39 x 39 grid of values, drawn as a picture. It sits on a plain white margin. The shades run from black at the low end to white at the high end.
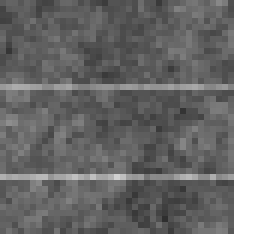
Histogram: skewed, a long tail of high values. Odd lines: rows 15 and 30. Slope: none. Grain: streaks across.
